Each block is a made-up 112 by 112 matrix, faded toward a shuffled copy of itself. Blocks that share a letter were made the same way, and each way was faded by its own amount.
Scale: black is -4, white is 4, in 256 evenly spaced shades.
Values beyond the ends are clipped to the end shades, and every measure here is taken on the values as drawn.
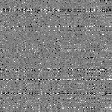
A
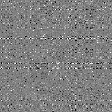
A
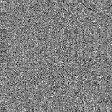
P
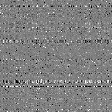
A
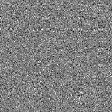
P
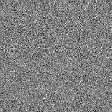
P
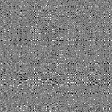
A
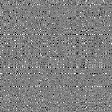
A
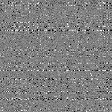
A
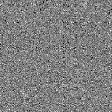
P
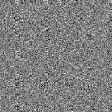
P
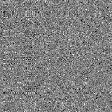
P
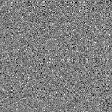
P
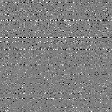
A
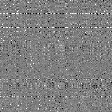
A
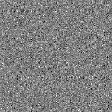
P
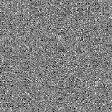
P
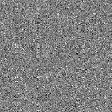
P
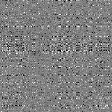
A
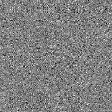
P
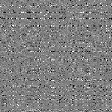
A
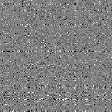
A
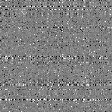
A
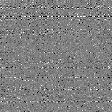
A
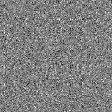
P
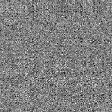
P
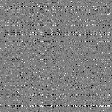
A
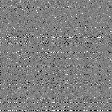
A
